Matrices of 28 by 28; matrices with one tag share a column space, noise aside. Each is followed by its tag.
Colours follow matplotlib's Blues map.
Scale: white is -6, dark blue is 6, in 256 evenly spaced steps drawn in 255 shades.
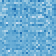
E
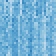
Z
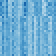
Z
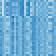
Z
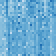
Z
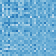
E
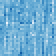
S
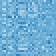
E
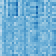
Z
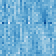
S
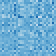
E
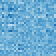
E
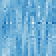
S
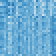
Z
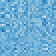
E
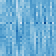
S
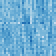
S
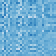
E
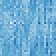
S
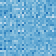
E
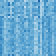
Z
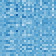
E
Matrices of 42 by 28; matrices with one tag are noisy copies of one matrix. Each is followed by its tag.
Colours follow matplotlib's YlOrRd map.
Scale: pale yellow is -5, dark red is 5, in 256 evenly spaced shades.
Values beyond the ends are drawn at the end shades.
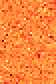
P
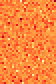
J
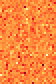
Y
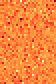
J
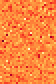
P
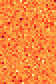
J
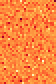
J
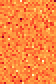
J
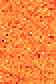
P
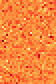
P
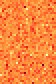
Y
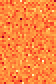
J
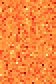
Y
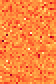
P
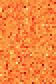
Y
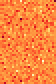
J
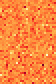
Y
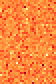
Y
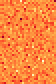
J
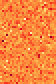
P
